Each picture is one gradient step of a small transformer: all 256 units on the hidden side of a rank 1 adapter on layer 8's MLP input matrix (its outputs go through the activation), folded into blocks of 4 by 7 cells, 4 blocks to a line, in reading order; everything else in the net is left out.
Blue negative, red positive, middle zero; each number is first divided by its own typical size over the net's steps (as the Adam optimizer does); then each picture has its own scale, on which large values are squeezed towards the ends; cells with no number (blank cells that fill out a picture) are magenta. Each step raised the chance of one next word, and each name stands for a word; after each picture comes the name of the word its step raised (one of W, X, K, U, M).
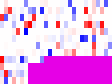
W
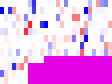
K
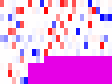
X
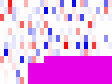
W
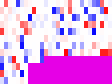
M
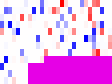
K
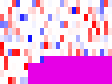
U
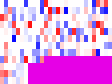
X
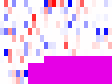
U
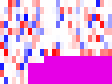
M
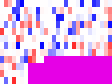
M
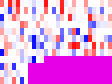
X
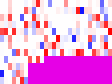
U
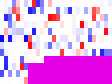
M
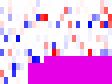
U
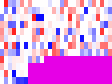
X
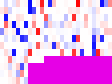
X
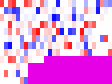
M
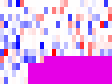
U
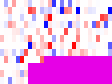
W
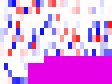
M
